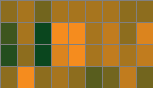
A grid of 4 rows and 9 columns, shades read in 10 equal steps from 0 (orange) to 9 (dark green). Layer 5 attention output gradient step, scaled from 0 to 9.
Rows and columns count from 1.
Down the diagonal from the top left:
4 3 9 3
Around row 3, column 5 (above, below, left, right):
0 4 1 3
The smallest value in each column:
4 0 4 0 0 3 2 2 1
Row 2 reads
7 3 9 0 0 3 2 4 1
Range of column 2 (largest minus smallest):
4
